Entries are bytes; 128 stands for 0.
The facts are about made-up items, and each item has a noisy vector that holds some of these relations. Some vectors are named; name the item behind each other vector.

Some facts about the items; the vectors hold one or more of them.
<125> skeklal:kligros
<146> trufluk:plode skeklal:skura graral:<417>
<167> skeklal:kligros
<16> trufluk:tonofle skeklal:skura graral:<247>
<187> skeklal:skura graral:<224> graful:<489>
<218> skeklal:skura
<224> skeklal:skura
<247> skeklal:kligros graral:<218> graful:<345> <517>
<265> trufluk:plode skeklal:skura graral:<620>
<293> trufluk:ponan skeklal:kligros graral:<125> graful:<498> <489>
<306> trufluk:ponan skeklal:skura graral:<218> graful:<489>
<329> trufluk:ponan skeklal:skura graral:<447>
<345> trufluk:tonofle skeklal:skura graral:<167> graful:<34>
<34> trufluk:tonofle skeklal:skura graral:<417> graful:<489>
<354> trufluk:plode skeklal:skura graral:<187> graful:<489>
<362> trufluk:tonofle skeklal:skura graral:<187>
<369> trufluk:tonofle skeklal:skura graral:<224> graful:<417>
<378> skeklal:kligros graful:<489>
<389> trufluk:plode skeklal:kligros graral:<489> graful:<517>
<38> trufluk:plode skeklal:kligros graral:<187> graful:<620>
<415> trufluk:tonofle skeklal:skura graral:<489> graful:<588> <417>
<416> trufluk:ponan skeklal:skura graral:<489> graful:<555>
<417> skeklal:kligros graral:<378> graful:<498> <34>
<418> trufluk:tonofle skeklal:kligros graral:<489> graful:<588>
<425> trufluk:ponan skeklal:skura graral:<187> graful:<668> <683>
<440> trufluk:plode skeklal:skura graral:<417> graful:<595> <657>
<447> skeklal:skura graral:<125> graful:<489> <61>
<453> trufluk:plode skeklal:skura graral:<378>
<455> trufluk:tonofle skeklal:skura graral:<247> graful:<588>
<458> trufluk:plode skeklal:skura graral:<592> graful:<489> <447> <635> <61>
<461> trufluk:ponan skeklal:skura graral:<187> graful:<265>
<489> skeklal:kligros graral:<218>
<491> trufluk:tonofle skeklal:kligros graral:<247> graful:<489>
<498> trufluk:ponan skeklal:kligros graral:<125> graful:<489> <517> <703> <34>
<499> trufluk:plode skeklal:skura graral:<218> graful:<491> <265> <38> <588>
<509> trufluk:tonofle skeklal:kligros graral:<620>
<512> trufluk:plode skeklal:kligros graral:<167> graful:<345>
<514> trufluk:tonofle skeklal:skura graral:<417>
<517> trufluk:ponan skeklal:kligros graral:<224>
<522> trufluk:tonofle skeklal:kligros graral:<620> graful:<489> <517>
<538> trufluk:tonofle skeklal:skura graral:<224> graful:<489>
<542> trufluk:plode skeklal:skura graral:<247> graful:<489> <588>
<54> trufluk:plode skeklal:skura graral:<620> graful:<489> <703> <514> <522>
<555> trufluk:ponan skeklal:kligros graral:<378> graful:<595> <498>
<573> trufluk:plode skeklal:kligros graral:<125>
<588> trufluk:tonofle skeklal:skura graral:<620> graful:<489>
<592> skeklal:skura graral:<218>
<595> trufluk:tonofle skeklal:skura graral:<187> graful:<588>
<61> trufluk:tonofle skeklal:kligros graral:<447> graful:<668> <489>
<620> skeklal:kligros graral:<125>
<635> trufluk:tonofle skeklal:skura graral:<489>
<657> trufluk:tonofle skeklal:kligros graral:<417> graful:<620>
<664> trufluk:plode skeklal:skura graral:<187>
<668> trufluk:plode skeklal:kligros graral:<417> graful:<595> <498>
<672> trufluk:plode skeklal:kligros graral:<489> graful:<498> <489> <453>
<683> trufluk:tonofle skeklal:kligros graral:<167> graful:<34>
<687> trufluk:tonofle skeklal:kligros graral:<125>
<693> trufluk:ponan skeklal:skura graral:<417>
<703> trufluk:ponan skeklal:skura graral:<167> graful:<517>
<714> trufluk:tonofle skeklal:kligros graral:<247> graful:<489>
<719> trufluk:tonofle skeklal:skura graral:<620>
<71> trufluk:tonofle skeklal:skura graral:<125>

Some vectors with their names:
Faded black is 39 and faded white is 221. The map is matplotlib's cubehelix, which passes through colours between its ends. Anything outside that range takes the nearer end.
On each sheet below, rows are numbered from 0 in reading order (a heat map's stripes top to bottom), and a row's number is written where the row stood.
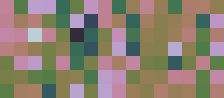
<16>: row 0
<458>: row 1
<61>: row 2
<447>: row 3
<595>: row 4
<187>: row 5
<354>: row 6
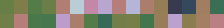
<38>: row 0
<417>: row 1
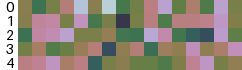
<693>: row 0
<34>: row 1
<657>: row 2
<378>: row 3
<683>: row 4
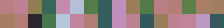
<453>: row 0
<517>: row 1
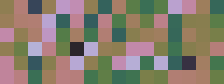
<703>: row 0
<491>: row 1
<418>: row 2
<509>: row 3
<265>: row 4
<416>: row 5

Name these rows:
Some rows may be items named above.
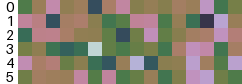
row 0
<369>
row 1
<620>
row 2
<514>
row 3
<389>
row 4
<447>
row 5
<345>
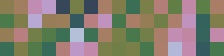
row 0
<714>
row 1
<369>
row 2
<672>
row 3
<512>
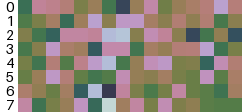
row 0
<514>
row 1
<354>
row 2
<461>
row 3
<369>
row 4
<146>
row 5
<538>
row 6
<542>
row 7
<329>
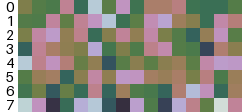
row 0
<499>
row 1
<146>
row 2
<595>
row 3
<440>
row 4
<635>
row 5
<354>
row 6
<247>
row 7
<489>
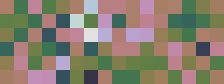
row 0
<573>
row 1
<499>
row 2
<664>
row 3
<54>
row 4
<555>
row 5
<714>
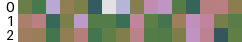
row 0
<362>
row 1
<498>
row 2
<293>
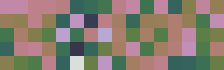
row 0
<588>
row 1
<458>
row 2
<425>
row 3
<522>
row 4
<499>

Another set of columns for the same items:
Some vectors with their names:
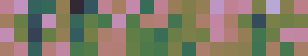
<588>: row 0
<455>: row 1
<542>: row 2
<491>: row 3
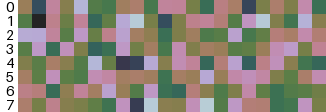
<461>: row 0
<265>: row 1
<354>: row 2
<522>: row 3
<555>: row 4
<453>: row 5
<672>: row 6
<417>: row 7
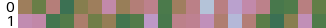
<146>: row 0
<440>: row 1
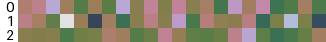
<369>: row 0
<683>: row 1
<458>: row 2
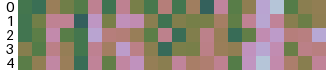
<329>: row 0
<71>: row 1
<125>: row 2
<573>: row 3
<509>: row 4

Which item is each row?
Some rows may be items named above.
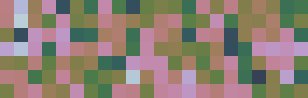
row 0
<61>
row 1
<538>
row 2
<461>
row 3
<187>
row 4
<512>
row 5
<657>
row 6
<514>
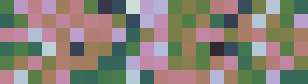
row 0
<345>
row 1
<517>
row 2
<362>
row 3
<703>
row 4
<512>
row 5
<34>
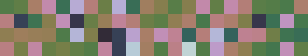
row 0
<16>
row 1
<499>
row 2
<555>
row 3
<417>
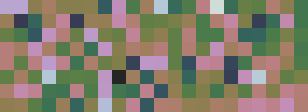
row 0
<595>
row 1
<499>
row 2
<389>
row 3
<369>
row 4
<425>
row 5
<498>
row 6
<447>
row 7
<54>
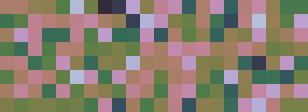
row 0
<555>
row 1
<517>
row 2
<447>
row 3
<693>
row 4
<657>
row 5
<635>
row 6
<378>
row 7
<293>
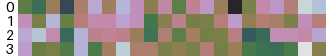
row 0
<620>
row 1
<664>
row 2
<187>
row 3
<38>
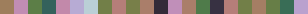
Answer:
<489>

